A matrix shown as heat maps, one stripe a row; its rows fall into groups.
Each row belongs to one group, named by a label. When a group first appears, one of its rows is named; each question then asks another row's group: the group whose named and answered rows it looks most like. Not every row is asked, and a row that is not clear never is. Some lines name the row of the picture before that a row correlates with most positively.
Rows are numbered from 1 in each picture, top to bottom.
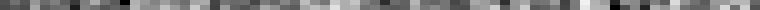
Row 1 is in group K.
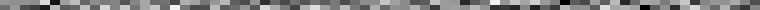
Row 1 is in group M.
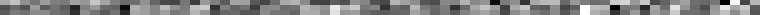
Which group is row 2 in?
K
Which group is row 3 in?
K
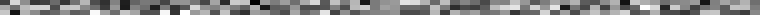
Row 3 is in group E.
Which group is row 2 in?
M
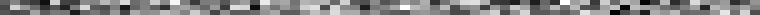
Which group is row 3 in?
K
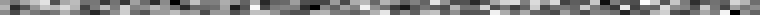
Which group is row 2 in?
E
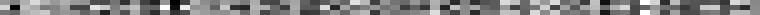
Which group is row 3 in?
M
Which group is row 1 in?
M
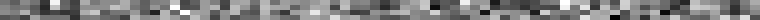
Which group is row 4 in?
K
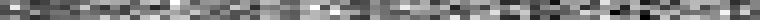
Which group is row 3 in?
K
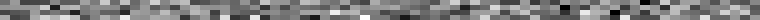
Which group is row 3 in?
K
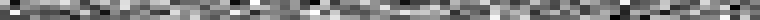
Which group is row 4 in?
K
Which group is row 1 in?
E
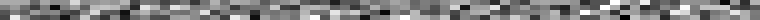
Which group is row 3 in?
K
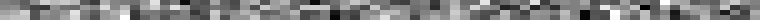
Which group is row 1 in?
E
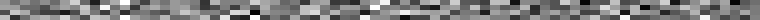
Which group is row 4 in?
E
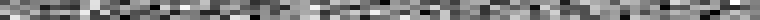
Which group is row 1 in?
K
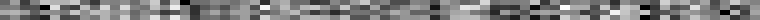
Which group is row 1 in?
E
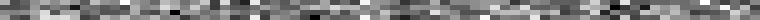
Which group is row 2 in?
K
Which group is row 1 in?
E
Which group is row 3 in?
M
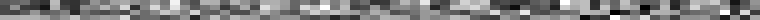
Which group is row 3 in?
K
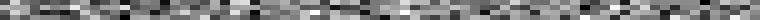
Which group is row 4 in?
K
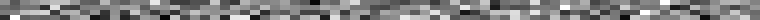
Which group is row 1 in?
E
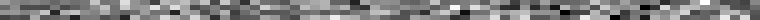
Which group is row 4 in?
K
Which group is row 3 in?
M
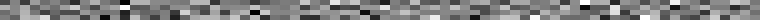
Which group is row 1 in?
K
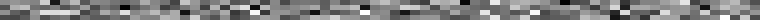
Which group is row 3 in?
E
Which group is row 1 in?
M
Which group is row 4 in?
K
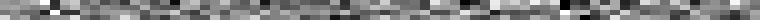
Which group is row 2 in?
M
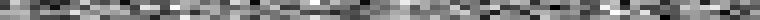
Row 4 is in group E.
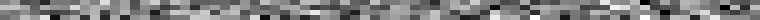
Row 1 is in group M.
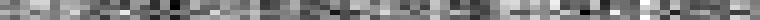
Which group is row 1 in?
M
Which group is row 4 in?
M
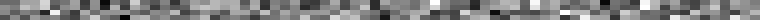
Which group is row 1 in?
M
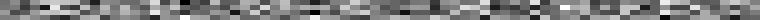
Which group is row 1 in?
E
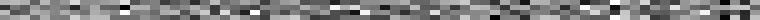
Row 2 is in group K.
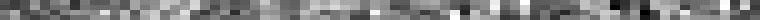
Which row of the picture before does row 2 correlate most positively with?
2
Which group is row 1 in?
K
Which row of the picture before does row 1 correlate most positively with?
2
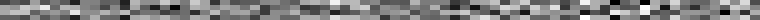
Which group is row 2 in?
M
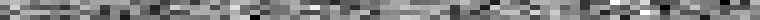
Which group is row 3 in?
M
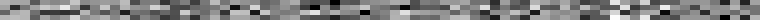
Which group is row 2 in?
E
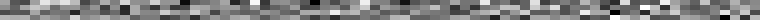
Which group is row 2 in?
M
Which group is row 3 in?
K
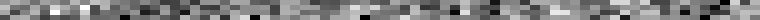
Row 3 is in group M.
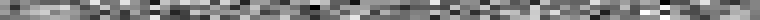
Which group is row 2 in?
E
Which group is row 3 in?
M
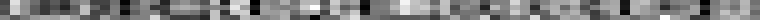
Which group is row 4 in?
E
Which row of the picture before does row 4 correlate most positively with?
4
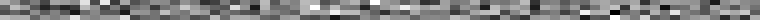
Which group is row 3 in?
K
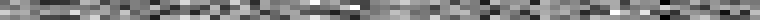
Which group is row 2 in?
E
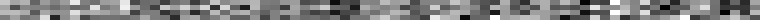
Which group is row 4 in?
M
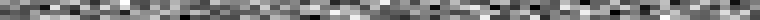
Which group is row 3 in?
K
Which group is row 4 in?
E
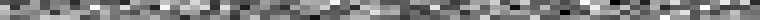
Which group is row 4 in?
E
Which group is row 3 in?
M
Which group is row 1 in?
K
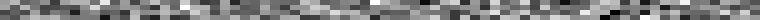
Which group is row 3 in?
K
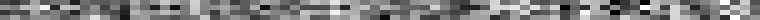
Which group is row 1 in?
K
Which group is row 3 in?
K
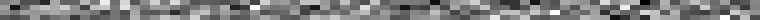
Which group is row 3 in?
M
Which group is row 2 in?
E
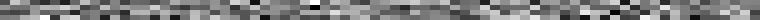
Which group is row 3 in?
K
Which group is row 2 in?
E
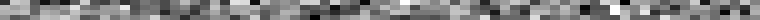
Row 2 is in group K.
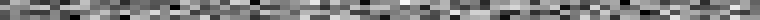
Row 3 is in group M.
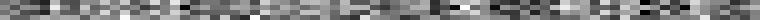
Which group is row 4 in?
E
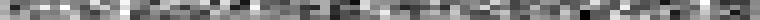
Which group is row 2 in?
E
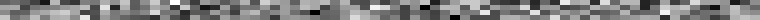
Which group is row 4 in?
M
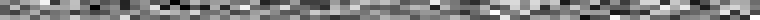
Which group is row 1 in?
M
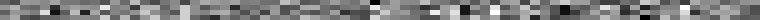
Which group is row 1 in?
M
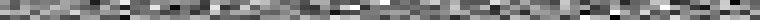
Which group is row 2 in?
E
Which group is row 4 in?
K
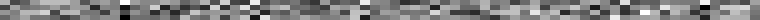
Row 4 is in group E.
